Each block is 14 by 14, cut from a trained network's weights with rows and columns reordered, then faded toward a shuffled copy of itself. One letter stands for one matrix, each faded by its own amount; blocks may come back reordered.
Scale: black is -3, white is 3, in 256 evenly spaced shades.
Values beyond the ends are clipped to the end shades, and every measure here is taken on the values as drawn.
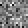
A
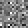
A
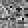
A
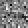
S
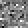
S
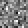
A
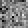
A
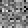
A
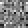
A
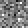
S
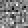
S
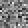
A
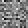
A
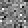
S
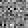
A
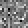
S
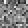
A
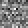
S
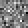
S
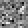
S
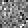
S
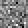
S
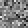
S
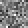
A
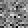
A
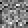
A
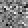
A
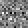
A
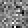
A
